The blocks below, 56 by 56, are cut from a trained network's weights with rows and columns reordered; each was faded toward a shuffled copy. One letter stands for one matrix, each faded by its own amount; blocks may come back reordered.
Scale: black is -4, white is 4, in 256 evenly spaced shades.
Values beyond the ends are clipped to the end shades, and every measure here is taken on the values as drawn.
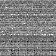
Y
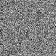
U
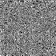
U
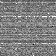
Y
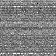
Y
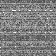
Y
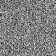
U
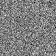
U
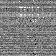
Y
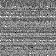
Y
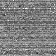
Y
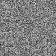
U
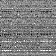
Y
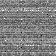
Y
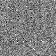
U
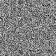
U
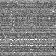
Y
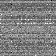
Y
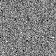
U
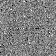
U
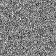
U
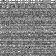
Y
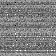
Y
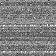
Y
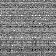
Y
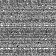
Y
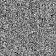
U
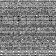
Y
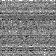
Y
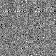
U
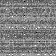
Y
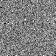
U
